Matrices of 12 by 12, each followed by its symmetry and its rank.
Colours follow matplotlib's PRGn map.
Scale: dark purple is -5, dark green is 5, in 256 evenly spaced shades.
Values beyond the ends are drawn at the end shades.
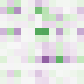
neither, rank two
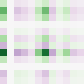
neither, rank one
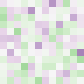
neither, full rank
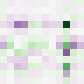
neither, rank two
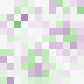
antisymmetric, full rank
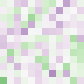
neither, full rank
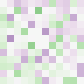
antisymmetric, full rank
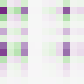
neither, rank one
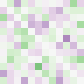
antisymmetric, full rank
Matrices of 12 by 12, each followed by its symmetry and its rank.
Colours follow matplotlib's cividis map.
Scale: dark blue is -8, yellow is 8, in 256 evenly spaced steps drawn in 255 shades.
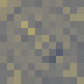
symmetric, full rank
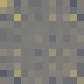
symmetric, rank two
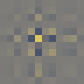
symmetric, rank one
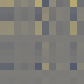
neither, rank one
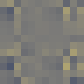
neither, rank two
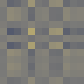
neither, rank one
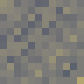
symmetric, full rank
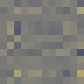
neither, rank two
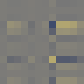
neither, rank one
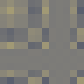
symmetric, rank one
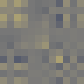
symmetric, rank two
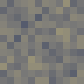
symmetric, full rank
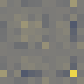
symmetric, rank two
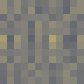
neither, rank two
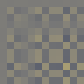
symmetric, rank one
